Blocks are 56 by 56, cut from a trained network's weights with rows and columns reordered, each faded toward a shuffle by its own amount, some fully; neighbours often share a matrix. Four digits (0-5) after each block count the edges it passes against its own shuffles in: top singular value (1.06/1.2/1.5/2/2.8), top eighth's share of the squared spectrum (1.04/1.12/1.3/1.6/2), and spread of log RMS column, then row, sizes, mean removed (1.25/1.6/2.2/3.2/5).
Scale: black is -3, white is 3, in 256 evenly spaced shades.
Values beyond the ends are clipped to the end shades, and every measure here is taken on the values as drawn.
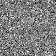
2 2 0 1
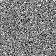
0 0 0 0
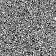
0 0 0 0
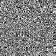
2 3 1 2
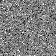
1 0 0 0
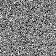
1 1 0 0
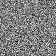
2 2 0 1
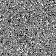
0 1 0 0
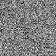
3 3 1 2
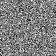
0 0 0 0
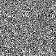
2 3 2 2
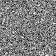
0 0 0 0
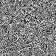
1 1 0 0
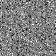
1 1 1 0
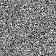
0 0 0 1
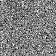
1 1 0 0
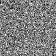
2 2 0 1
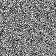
0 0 0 0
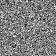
1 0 0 0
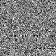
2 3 0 1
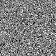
2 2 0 1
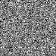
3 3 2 2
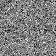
1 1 0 1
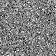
0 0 0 0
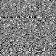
3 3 0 2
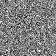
1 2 0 1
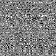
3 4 1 3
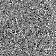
2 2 1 1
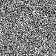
1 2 0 0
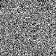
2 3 0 1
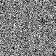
1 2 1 0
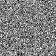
2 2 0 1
